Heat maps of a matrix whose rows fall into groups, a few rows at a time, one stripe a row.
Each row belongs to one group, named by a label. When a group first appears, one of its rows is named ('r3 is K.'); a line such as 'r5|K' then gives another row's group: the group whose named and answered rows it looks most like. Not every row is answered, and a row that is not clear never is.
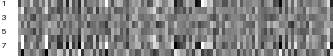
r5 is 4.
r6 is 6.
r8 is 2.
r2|6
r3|4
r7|6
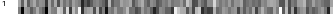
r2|2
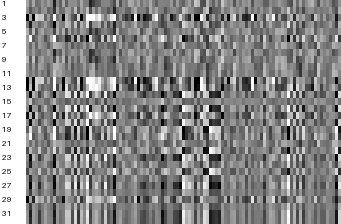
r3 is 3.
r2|2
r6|6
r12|3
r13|3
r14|2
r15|6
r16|2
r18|2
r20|6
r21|4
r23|2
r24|2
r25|6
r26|2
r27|2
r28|2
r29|3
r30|2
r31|2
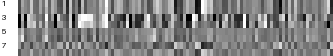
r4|3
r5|6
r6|6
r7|2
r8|6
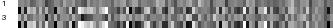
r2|3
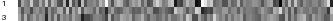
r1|6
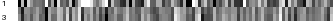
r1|3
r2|2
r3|2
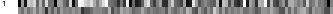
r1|3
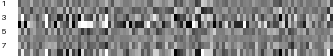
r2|2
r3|6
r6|6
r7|4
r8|6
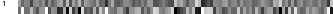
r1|2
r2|6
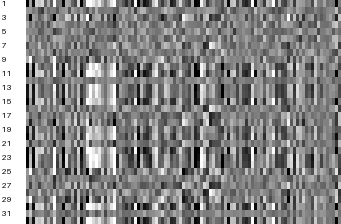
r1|3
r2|4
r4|4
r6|4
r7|6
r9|6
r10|3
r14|3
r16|6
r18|2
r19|3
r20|3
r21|2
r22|3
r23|3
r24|3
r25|6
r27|2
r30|3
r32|3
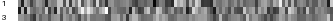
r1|2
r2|3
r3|4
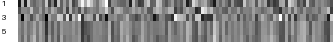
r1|3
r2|6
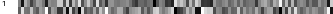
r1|2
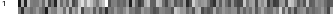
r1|3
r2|2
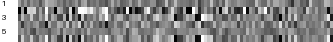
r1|4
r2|3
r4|2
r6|6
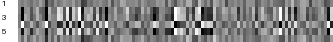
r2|2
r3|2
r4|6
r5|2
